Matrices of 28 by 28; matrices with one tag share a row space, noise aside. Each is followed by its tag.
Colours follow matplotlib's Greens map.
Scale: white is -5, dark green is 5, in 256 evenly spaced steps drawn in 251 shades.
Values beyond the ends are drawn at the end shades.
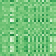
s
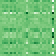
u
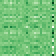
u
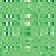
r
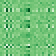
r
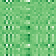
r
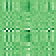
r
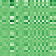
s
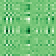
r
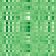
r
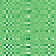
r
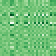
s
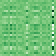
u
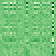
u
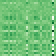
u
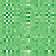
r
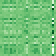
u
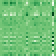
u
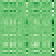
u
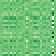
u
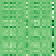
u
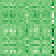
u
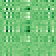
r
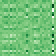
u
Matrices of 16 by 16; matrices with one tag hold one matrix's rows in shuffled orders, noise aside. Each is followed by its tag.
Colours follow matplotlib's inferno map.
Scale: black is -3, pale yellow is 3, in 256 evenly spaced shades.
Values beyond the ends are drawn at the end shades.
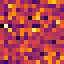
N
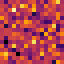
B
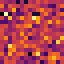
N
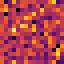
B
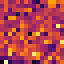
N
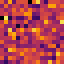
N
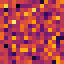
B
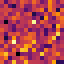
B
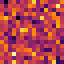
B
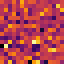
N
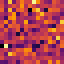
N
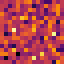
B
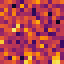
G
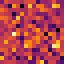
G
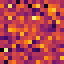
N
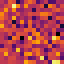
G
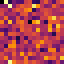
N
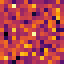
B
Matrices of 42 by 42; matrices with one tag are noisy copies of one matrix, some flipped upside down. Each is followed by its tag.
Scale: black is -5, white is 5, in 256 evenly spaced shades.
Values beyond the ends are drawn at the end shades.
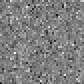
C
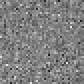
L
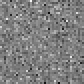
L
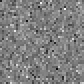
C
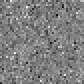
C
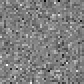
L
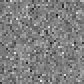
C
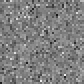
C
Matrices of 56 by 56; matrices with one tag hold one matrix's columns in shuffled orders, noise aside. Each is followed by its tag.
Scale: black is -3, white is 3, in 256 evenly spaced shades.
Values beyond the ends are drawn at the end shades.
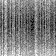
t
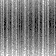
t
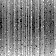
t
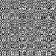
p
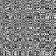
p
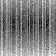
t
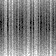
t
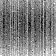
t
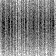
t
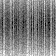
t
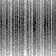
t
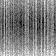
t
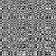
p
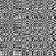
p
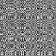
p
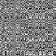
p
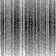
t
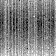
t
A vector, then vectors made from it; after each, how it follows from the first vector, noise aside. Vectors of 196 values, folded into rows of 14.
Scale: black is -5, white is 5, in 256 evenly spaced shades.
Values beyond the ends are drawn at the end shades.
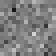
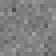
shrunk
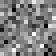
scaled up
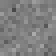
shrunk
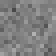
shrunk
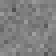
shrunk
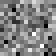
scaled up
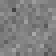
shrunk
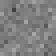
shrunk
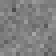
shrunk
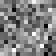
scaled up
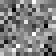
scaled up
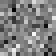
scaled up
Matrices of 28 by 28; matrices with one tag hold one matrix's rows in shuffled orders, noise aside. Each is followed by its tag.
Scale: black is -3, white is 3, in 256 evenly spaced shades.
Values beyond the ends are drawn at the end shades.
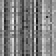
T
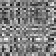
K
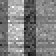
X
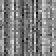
T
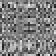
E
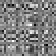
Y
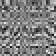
K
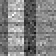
X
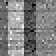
X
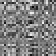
Y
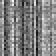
T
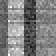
X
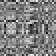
Y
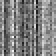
T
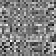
K
